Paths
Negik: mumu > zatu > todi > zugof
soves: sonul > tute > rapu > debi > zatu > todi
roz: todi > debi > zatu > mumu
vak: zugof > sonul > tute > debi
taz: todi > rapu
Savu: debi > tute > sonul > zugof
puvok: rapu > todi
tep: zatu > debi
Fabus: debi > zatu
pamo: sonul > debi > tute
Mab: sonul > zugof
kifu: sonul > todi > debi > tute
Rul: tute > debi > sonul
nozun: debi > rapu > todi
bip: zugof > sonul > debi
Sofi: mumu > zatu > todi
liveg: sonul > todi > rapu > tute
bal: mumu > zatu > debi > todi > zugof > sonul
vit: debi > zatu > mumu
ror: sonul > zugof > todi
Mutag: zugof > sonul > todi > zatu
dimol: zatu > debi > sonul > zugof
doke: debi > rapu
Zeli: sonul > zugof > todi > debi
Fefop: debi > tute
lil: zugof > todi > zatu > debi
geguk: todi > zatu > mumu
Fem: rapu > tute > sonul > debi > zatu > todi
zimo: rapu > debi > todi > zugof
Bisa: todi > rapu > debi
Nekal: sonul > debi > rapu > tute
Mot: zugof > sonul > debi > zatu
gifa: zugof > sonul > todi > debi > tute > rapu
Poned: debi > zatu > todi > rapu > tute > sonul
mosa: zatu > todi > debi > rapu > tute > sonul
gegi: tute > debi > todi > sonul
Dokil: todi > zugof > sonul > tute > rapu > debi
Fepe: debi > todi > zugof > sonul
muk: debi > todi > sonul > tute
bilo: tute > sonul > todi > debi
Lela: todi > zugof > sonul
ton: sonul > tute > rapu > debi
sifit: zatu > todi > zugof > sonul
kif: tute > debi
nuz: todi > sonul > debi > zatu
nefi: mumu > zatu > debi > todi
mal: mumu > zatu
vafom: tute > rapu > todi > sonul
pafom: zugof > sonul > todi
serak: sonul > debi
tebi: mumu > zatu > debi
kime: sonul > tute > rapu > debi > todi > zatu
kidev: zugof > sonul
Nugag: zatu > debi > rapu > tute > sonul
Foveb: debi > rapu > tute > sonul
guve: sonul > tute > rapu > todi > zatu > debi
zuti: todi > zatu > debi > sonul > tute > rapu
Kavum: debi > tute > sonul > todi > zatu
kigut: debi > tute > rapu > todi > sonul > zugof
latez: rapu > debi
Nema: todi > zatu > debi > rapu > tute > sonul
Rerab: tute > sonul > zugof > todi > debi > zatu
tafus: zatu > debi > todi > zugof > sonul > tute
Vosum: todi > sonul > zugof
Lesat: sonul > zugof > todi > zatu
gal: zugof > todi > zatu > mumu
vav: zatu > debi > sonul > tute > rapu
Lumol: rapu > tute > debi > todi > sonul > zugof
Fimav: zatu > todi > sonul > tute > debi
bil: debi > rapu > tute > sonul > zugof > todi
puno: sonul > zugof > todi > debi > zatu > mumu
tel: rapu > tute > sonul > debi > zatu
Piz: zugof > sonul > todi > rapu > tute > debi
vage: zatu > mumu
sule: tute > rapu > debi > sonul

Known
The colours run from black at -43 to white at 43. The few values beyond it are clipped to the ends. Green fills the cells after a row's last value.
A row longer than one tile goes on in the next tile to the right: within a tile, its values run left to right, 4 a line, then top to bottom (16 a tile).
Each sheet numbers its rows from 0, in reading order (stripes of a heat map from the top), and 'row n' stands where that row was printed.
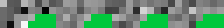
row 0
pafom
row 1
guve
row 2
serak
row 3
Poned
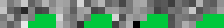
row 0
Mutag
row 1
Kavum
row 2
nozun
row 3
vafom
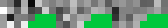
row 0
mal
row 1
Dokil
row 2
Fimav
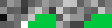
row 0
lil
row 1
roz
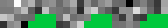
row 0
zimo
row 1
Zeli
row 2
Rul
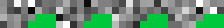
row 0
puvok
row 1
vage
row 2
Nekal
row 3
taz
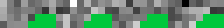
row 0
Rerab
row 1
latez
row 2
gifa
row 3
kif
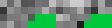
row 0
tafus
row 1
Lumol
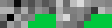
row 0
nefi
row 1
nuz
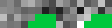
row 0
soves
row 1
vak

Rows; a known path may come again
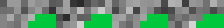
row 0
guve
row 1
bal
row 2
ton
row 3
gifa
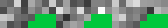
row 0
kifu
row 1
Negik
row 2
nuz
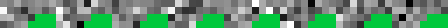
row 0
Lesat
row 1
Fabus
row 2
Foveb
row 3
gal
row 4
taz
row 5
vage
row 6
Nekal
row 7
nefi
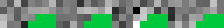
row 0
muk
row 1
Fepe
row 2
bip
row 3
Fimav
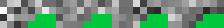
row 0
geguk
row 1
Nema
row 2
Mot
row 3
kime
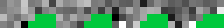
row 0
kigut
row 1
Fem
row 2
tep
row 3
kidev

